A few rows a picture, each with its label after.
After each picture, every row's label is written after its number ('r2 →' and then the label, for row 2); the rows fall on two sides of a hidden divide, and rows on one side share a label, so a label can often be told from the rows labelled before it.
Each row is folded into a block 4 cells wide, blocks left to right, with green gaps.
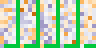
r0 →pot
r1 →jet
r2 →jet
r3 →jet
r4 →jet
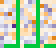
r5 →jet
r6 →jet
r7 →jet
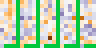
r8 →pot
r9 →jet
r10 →jet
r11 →jet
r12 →pot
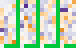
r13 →pot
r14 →jet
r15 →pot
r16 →pot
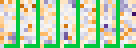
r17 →pot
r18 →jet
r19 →jet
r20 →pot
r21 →jet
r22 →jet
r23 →pot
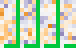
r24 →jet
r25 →jet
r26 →jet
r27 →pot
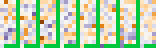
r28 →pot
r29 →pot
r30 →pot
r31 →jet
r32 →pot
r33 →pot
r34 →pot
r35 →jet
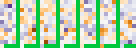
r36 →jet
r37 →jet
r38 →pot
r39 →jet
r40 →jet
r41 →jet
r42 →jet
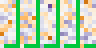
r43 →jet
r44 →pot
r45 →jet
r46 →pot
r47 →pot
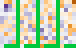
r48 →jet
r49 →pot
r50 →pot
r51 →jet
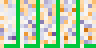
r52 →pot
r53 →jet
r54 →jet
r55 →jet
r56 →jet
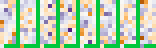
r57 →pot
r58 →pot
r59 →jet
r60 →jet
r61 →jet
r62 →pot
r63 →pot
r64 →pot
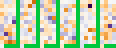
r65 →pot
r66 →pot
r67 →pot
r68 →pot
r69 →jet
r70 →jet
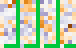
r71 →pot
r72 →pot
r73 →pot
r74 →jet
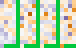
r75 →pot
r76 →jet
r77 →pot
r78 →jet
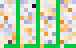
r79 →pot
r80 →pot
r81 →jet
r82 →pot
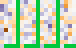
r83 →pot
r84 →pot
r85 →pot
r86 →pot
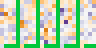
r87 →pot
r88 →pot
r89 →jet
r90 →pot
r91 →pot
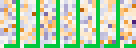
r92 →pot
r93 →jet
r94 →jet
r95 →jet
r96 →jet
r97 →pot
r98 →jet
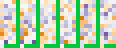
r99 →jet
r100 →pot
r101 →jet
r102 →pot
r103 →pot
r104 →pot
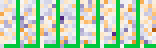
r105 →pot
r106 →jet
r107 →jet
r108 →jet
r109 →pot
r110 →jet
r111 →pot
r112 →jet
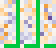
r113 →pot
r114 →pot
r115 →pot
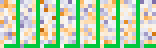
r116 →pot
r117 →jet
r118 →jet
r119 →jet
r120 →jet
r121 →pot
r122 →jet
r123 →pot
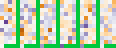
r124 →pot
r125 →jet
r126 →jet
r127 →pot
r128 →pot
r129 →jet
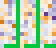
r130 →pot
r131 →pot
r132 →pot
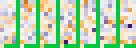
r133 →pot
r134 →pot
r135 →pot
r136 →jet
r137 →pot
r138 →jet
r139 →pot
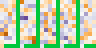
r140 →jet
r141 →jet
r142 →jet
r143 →pot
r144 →jet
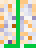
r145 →pot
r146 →jet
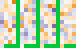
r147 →jet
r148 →pot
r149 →jet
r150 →pot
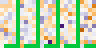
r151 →pot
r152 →pot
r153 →jet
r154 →jet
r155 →jet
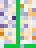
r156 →jet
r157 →jet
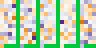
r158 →pot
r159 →pot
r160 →jet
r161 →jet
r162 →pot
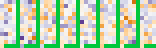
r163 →pot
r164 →jet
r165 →pot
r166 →jet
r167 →jet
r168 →pot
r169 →pot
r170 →jet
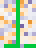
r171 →pot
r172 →jet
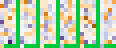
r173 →jet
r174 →jet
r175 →pot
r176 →pot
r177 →pot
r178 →pot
